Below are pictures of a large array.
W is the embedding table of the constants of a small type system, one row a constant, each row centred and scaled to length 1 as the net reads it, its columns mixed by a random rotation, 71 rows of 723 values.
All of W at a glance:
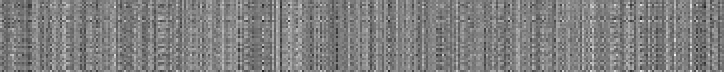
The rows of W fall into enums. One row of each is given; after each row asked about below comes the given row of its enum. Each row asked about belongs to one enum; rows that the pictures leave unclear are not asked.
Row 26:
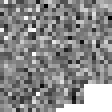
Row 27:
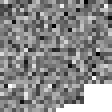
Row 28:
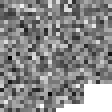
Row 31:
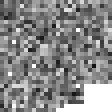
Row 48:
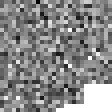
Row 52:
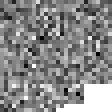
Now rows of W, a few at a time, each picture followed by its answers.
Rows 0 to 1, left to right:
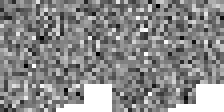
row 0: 52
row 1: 26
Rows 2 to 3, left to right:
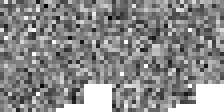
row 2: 26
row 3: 31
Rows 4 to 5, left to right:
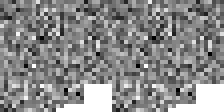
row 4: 52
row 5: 52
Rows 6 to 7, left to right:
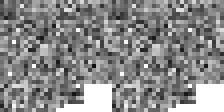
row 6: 31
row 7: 31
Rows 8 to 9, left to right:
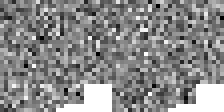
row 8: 52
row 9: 26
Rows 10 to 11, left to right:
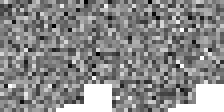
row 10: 27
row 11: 48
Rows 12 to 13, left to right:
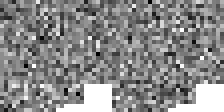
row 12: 52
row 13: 48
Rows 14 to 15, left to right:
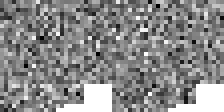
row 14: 52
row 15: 26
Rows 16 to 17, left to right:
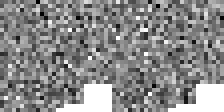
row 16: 48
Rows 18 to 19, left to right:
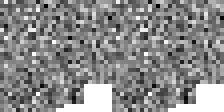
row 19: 26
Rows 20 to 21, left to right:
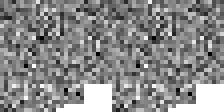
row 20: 52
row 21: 52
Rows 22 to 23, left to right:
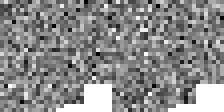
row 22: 27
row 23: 26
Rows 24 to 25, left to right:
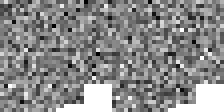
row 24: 27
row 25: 48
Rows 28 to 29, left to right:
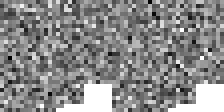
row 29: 48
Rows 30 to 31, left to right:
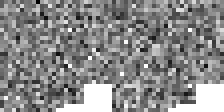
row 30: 48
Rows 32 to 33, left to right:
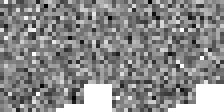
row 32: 26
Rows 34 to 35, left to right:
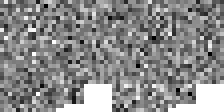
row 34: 26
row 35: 52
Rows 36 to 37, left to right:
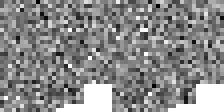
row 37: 26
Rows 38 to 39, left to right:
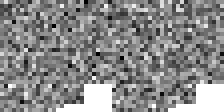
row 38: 27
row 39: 28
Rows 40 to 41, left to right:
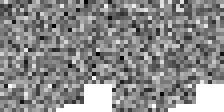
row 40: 27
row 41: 28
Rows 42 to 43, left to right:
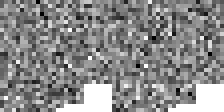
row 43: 52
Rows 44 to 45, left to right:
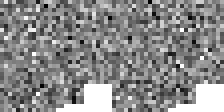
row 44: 26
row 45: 48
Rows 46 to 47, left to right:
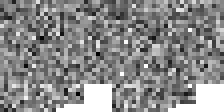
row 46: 52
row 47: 31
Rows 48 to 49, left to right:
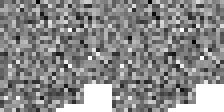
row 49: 48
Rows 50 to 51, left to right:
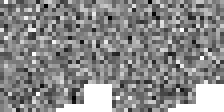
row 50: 26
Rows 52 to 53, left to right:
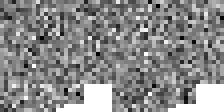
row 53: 26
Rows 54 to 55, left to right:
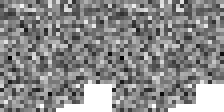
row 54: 28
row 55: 28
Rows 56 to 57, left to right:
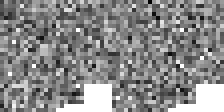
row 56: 31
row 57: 48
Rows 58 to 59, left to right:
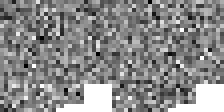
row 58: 52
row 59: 48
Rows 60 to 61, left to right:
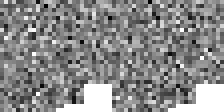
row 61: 48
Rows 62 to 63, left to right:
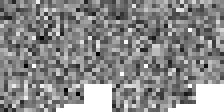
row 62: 52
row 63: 31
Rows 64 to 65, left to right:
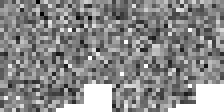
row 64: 48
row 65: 31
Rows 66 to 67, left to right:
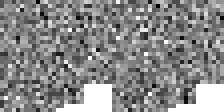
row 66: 48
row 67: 26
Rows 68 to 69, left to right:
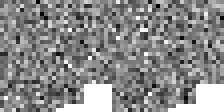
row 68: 48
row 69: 26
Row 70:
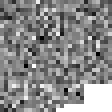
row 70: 52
